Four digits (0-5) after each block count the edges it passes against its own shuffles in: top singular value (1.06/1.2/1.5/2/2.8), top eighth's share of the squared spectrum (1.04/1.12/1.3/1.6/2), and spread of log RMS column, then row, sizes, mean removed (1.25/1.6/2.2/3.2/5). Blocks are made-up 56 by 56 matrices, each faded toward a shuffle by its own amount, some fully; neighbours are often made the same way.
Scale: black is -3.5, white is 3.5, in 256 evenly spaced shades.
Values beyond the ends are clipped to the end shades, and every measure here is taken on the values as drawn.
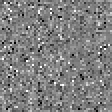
1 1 2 0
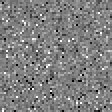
0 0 0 0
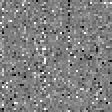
1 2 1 0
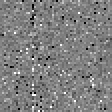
2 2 1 0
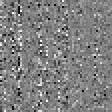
2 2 3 0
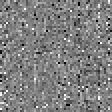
1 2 2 0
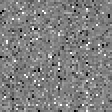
1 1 1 0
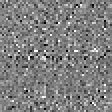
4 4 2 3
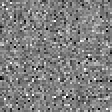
3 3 1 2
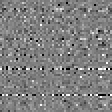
4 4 1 3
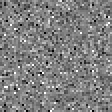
0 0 0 0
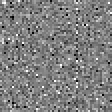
3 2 1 0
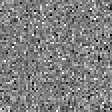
3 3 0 1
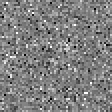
2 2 0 0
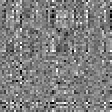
4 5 3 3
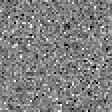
2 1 0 0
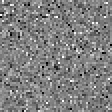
2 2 0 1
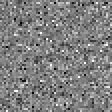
3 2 1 1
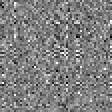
4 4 2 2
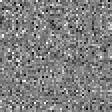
3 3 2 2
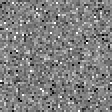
0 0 0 0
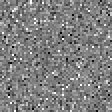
1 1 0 0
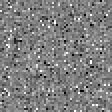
2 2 1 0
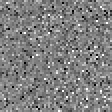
0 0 0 0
